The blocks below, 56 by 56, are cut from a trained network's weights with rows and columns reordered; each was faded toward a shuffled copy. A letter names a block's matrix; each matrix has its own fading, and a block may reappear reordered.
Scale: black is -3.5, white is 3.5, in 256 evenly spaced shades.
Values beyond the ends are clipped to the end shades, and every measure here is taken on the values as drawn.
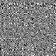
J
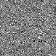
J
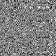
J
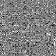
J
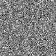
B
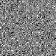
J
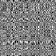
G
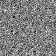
B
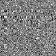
J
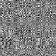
G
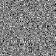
J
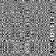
G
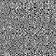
J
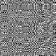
G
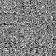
J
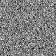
B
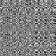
G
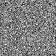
B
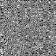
J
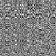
G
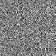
J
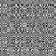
G
